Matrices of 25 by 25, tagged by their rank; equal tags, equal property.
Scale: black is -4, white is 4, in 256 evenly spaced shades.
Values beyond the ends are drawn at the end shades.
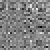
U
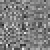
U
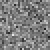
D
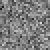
D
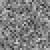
D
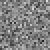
D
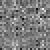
U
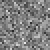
D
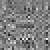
U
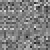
U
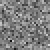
D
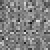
U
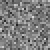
D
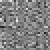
U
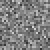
D
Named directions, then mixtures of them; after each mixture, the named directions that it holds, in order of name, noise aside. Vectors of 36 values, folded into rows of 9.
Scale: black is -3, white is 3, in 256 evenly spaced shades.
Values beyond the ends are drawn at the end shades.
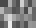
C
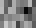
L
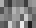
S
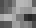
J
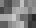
J, S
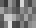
C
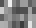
C, J, S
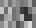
L, S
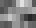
J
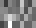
C, S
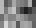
L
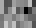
L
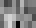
C, L, S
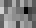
C, L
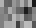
L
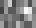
L
